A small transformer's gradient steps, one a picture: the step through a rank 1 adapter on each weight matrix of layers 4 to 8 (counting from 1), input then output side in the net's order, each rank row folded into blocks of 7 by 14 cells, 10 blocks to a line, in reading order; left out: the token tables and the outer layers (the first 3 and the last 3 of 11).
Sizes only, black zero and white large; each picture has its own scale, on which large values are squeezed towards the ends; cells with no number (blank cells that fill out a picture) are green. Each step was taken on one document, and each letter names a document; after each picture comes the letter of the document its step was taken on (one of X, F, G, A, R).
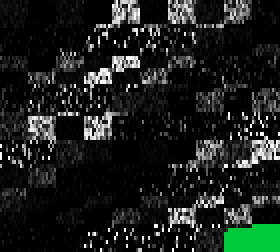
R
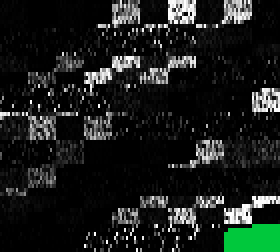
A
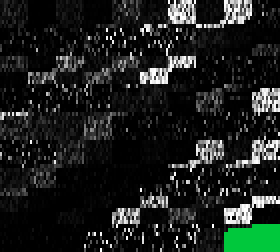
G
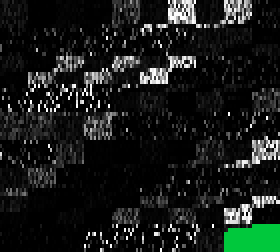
G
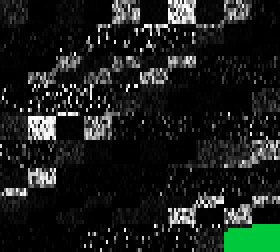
R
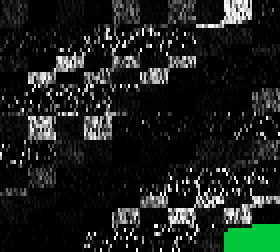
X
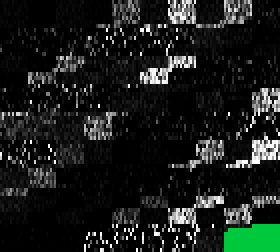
G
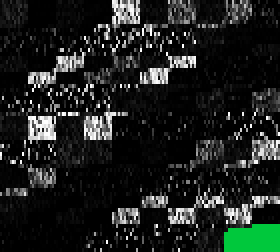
X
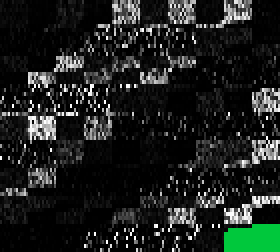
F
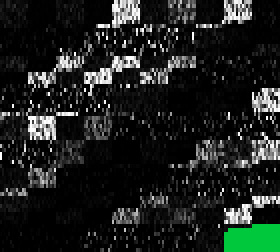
F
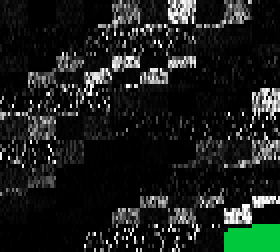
A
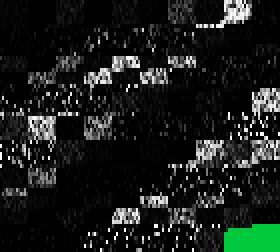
R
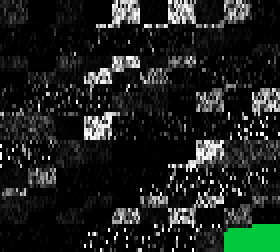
R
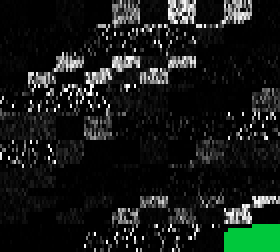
A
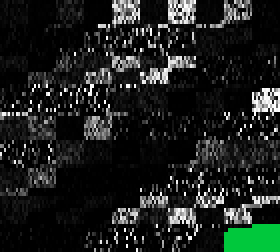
F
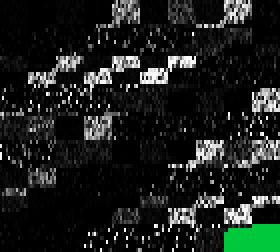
R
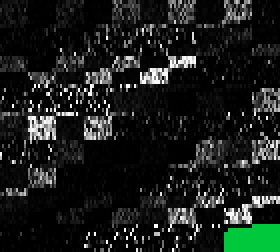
F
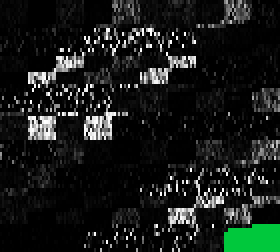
X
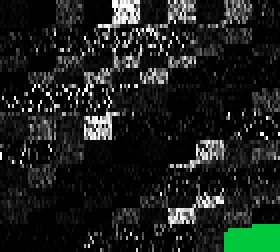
X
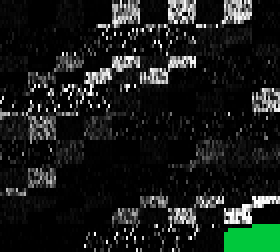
A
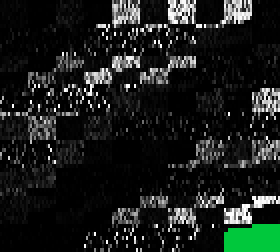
A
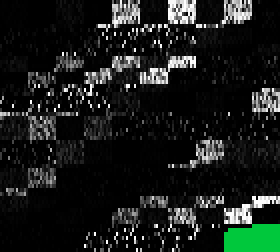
A
